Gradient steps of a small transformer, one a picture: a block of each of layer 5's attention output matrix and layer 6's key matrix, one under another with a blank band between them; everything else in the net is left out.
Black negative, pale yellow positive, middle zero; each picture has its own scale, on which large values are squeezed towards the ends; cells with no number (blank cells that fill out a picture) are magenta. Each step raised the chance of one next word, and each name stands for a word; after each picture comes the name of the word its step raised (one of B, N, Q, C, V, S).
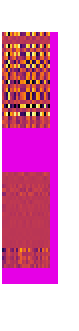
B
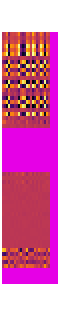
B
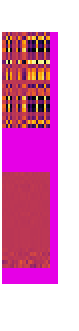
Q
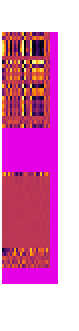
Q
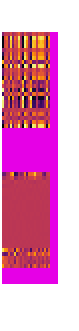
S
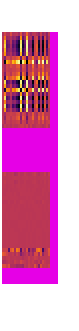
Q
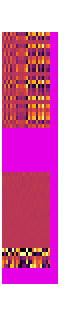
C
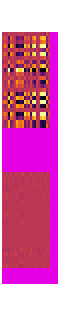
B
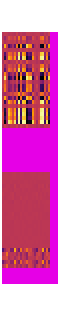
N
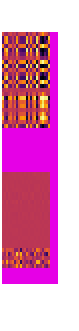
C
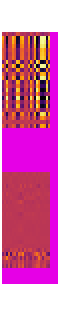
S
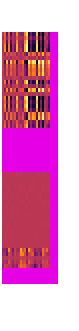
Q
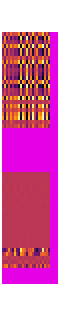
C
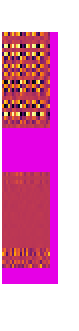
B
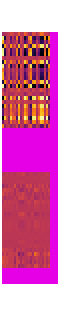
C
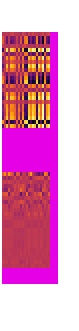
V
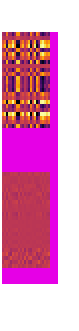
B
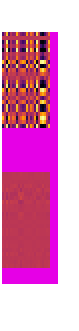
Q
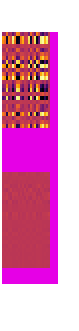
S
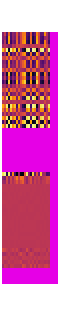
V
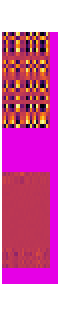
Q
